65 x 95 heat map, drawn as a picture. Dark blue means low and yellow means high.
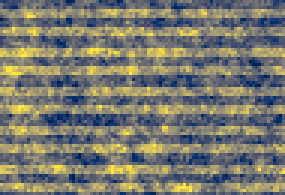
Streaks run across, left to right. On average the colour sits 50% of the way up the scale. Stripes running across repeat 10 times from top to bottom.
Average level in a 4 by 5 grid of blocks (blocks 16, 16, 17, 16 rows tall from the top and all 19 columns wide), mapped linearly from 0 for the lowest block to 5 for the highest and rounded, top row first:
2 1 2 1 0
5 3 4 2 2
3 0 2 1 1
3 2 3 1 2
